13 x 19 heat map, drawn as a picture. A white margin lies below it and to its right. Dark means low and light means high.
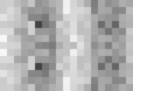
The top and bottom halves mirror each other. Stripes running up and down repeat 2 times from left to right. Overall the values sit about 70% of the way up the scale.
